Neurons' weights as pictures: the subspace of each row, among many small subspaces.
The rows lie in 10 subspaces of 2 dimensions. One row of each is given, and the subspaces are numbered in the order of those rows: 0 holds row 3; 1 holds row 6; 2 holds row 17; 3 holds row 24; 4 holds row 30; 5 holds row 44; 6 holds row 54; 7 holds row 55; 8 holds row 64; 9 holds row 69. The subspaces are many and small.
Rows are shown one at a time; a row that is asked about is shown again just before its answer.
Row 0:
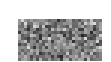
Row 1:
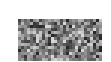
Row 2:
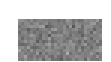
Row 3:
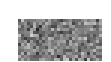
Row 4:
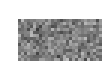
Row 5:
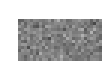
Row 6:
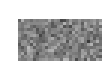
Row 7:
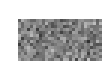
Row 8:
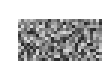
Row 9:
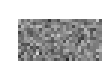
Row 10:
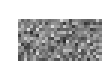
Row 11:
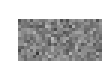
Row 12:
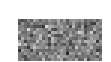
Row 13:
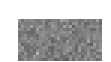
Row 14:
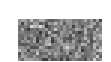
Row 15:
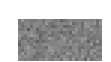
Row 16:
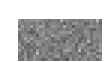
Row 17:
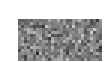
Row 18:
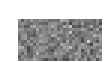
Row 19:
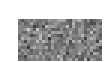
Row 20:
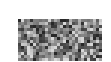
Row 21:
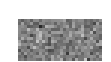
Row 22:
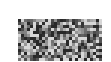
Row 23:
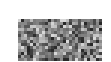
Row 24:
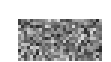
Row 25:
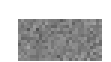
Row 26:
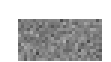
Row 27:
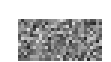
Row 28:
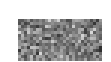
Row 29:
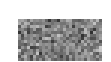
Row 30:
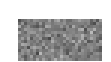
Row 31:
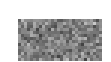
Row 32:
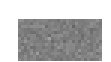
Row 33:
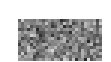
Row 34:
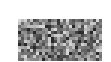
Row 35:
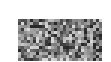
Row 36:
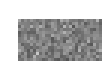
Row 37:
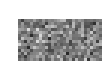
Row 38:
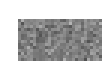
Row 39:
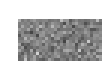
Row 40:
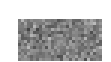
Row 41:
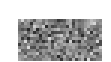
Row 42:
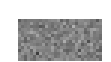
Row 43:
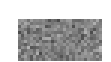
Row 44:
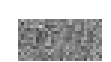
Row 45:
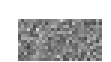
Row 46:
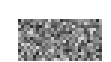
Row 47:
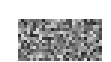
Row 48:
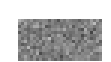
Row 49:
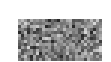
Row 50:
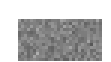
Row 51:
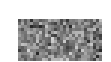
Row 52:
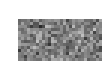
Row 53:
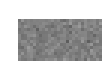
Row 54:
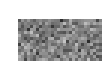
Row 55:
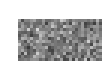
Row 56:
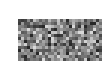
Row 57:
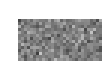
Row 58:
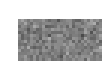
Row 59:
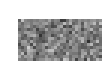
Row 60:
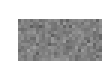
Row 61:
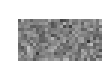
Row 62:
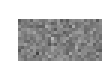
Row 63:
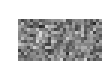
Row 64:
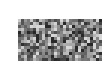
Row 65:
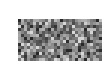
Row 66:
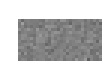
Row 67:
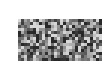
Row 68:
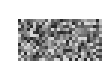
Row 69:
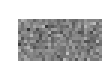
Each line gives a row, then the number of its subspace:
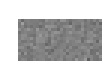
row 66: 5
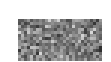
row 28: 3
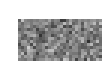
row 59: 1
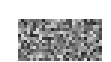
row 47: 3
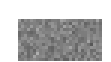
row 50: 7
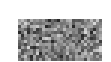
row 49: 3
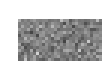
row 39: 6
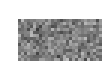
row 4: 0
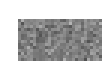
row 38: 5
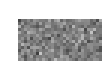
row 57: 4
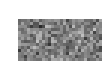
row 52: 8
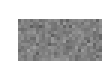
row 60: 8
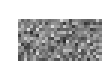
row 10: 6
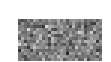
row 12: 9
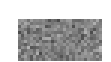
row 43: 3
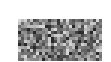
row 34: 9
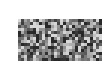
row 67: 8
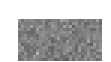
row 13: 7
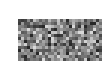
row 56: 9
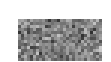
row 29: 3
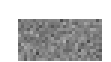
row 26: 6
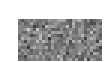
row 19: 2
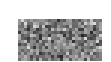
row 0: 4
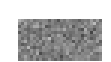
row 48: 4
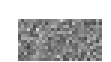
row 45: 2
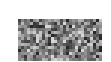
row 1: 8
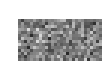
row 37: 7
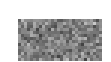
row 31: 4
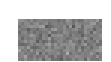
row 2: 7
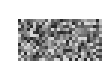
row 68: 0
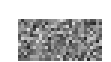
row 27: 2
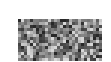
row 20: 1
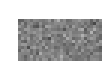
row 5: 4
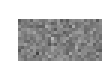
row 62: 9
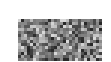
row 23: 1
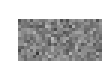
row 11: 9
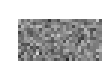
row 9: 3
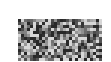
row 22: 0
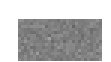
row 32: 6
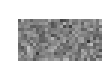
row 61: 1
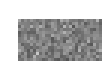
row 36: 7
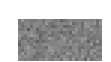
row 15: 7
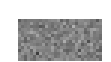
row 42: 6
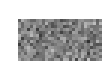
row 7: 9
